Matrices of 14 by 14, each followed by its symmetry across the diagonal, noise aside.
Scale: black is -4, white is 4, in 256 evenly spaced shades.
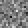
antisymmetric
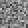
neither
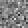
antisymmetric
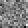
antisymmetric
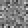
antisymmetric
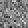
neither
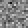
neither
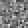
antisymmetric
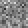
neither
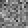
neither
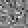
antisymmetric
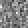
neither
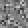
antisymmetric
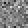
neither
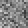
neither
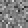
antisymmetric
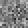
neither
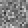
neither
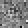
antisymmetric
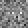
neither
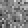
antisymmetric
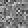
neither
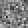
antisymmetric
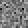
neither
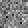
neither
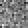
antisymmetric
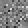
antisymmetric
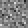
antisymmetric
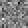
antisymmetric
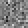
neither
